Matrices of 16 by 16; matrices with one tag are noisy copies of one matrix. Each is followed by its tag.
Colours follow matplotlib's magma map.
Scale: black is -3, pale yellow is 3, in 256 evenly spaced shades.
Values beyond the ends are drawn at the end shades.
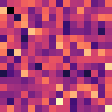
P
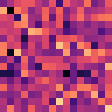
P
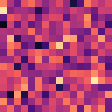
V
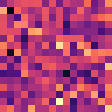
P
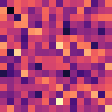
P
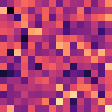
P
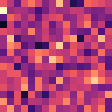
V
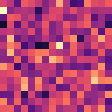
V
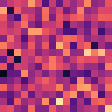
P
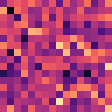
P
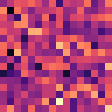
P
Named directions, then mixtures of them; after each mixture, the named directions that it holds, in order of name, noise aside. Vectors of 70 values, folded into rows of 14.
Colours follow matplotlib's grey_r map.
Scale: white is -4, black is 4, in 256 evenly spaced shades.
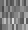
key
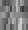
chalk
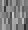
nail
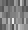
chalk, key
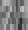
chalk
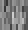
chalk, nail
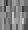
chalk, nail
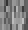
chalk, nail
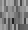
chalk, key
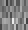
key, nail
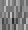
key, nail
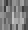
chalk, nail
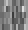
chalk, nail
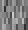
nail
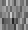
key, nail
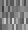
key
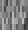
nail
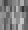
chalk, nail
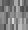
chalk, key
